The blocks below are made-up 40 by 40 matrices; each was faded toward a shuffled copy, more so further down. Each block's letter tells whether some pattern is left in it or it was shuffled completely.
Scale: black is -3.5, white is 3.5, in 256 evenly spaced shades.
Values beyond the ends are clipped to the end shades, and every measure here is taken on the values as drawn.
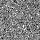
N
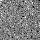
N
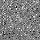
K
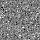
K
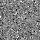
N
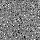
N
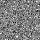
K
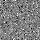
N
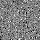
N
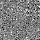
K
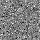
N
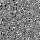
K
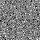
N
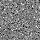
K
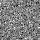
K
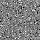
K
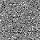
K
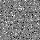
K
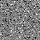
K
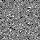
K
